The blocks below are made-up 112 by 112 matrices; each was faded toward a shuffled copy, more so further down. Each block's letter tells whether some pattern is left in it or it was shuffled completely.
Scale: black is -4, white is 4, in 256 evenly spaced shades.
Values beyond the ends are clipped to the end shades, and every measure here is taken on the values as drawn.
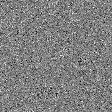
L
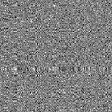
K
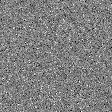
L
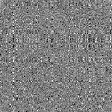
K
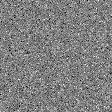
L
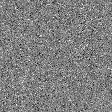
L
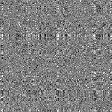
K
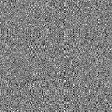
K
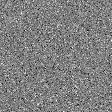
L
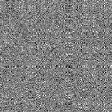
K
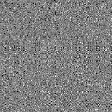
K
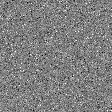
L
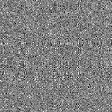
K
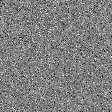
L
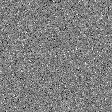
L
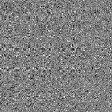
K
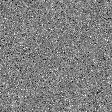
L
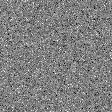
L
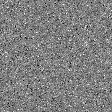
L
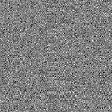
K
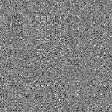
K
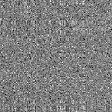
K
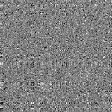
K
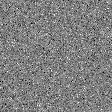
L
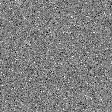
L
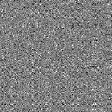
K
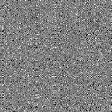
K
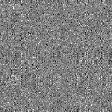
K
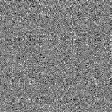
K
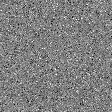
L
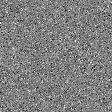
L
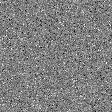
L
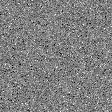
L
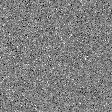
L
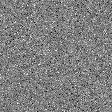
L
